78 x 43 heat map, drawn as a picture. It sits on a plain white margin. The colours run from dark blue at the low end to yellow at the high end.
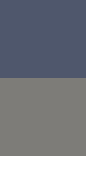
The table splits into 2 rows of 1 panel. Panel 1,1: low, flat. Panel 2,1: middling, flat.
